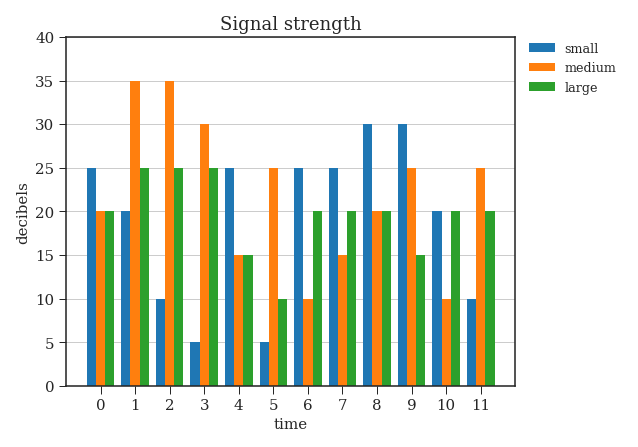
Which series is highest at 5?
medium
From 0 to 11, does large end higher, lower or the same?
the same
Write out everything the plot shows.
Title: Signal strength
x-axis: time, ticks 0 1 2 3 4 5 6 7 8 9 10 11
y-axis: decibels, ticks 0 5 10 15 20 25 30 35 40
Legend: small, medium, large
Values:
small: 25 20 10 5 25 5 25 25 30 30 20 10
medium: 20 35 35 30 15 25 10 15 20 25 10 25
large: 20 25 25 25 15 10 20 20 20 15 20 20
